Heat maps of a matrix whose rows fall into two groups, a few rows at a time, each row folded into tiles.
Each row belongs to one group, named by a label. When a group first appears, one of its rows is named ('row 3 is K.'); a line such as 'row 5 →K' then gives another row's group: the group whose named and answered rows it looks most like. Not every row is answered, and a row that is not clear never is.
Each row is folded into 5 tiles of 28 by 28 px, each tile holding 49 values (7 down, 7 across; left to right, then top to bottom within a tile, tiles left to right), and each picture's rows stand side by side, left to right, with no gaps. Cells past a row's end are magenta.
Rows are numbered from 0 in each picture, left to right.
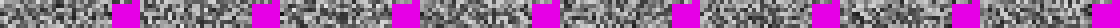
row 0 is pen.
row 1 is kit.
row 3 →pen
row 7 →pen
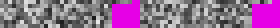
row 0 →kit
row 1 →kit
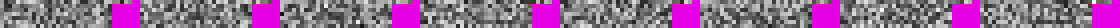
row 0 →kit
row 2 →pen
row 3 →kit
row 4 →kit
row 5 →pen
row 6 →kit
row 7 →kit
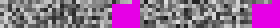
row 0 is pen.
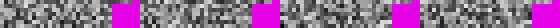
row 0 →kit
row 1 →kit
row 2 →pen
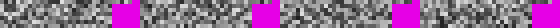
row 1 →kit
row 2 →pen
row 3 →pen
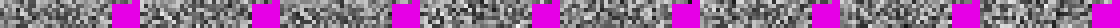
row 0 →pen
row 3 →pen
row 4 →pen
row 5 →pen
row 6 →pen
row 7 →kit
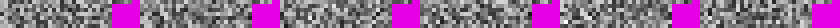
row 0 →pen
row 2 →kit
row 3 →pen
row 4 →pen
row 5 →pen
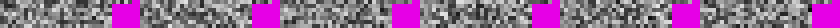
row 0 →kit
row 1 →pen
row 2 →kit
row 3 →pen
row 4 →pen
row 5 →kit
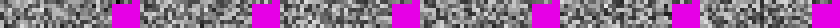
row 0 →kit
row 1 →kit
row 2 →kit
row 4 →pen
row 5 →pen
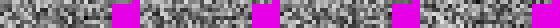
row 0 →pen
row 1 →pen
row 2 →pen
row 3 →kit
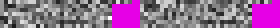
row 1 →kit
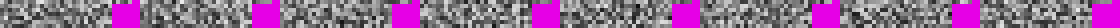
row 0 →pen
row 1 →pen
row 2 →kit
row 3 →kit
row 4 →pen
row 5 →kit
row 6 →pen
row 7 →kit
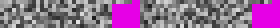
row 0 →pen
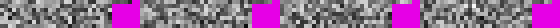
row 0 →pen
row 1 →kit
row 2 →pen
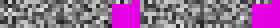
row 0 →kit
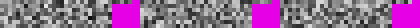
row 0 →pen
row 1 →kit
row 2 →pen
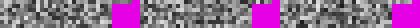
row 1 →kit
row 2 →pen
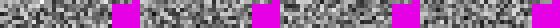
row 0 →pen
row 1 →pen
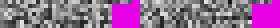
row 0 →kit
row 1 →pen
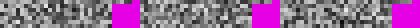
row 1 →kit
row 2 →kit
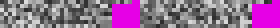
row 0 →kit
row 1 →pen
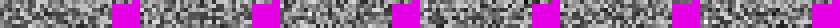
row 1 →pen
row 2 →kit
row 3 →pen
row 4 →pen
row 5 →pen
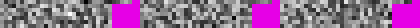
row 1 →kit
